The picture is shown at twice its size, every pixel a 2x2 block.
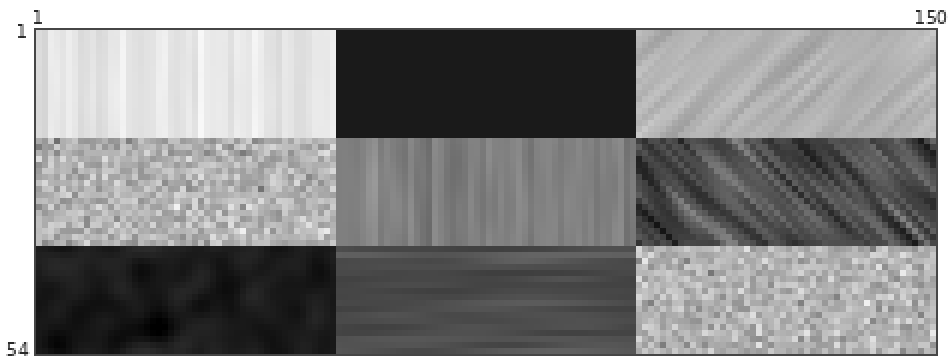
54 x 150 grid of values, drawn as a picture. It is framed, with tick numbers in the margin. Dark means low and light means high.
The table splits into 3 rows of 3 panels. Panel 1,1: very high, streaked downward, faint in contrast. Panel 1,2: very low, flat. Panel 1,3: high, slanting up to the right, faint in contrast. Panel 2,1: high, fine-grained. Panel 2,2: middling, streaked downward, faint in contrast. Panel 2,3: low, slanting down to the right. Panel 3,1: very low, blotchy, faint in contrast. Panel 3,2: low, streaked across, faint in contrast. Panel 3,3: high, fine-grained.
